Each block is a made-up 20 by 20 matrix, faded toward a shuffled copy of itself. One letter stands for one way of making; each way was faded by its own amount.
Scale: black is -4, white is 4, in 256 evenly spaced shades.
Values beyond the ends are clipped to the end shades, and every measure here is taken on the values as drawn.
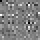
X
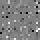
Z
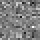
X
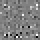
Z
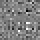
X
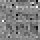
X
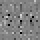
Z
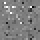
Z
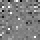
Z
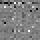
X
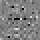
X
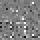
Z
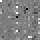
Z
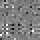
X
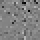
Z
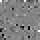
Z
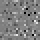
Z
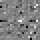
Z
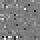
Z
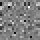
X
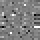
X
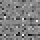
X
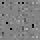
Z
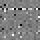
X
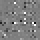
Z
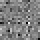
X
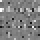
X
